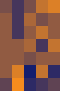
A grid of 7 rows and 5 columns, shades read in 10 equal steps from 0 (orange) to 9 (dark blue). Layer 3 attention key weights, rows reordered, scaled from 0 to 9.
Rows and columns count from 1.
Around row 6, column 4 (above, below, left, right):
4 7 9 8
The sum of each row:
20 23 21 20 21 24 27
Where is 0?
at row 7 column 2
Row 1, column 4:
2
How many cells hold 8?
2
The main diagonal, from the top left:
5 7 4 7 4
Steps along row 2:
up down up down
